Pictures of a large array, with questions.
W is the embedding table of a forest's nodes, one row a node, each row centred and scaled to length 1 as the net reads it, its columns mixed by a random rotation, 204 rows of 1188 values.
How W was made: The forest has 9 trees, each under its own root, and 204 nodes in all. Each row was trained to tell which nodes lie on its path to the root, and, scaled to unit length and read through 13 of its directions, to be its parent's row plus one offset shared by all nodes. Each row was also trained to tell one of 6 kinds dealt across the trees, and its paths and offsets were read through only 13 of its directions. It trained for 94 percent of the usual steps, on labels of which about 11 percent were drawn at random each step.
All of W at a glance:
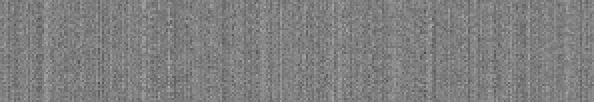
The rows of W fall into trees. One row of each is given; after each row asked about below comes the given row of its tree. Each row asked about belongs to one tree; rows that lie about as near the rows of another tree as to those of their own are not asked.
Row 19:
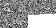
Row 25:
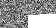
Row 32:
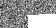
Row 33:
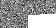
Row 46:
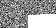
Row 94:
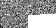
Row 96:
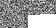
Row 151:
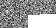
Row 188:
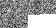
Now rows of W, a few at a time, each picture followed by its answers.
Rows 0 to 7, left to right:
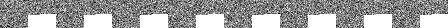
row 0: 151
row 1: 19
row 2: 46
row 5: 19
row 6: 32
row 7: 151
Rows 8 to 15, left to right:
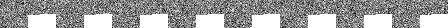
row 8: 19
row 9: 96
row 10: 19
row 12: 188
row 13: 19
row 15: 32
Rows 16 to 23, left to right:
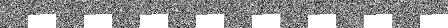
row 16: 94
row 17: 96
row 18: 19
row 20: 33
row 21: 96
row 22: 19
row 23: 96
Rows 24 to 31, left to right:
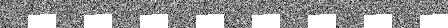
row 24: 19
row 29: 94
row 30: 46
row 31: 33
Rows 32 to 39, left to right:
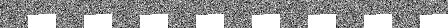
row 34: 25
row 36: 32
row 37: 96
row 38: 19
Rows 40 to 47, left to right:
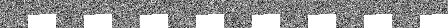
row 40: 25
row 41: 32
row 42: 94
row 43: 19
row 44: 188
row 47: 19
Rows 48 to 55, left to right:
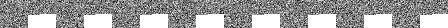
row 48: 151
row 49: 32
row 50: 188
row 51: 96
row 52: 96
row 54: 25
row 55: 25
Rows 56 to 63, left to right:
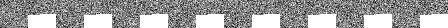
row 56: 94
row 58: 19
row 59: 151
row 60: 151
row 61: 32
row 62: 25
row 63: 32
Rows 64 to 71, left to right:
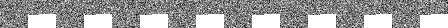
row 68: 33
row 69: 25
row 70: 19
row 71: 32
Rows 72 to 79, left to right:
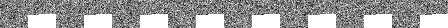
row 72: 32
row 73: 151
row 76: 19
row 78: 94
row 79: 19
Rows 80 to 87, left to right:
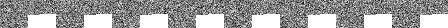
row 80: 19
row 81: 19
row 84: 188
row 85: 19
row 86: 96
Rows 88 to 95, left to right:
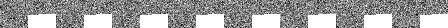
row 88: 32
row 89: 188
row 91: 188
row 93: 33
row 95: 25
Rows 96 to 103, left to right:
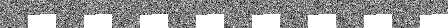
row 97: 151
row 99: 188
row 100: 32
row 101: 32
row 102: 188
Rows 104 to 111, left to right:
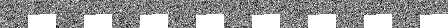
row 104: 96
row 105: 46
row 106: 188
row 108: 25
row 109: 32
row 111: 96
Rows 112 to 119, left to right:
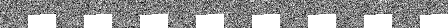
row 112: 96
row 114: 25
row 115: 25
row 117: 32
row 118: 151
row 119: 32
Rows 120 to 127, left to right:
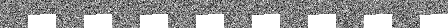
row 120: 19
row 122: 96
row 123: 25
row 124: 25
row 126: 188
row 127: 25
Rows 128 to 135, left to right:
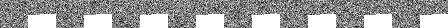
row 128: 33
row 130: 188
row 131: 188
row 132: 25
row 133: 96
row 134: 33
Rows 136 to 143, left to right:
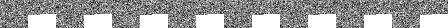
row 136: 96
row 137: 32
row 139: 32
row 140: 151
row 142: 96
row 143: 96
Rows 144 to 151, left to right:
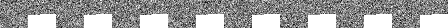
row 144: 188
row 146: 32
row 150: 188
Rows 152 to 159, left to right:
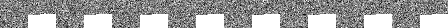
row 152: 19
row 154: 151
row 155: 32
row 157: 25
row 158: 32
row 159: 96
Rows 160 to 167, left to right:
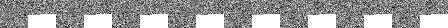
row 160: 96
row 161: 19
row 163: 19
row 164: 96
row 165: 32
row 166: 32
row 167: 32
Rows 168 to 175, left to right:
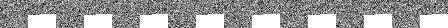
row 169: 151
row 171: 188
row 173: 25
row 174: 25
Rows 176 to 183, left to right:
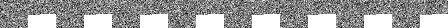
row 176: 94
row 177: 96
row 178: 25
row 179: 188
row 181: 25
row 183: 96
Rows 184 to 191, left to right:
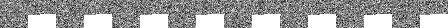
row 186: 46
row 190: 46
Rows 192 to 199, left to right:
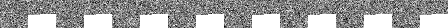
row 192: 96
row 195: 19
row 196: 33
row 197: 188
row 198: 188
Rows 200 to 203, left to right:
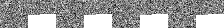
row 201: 96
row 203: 33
